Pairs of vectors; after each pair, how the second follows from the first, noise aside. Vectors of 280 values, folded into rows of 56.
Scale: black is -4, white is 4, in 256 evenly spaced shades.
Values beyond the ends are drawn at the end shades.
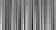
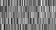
shuffled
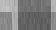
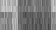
copied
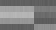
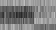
negated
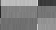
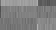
shrunk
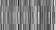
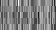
negated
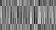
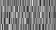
shuffled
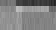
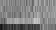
reversed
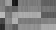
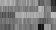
reversed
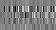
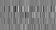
shrunk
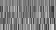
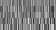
copied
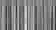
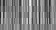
reversed
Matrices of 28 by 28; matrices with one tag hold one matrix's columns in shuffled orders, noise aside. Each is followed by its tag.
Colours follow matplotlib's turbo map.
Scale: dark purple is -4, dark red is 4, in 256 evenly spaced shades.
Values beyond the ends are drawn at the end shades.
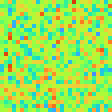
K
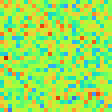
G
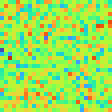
G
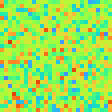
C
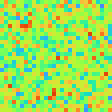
G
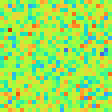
G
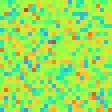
C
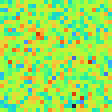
C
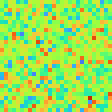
C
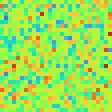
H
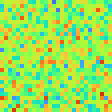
C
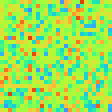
K
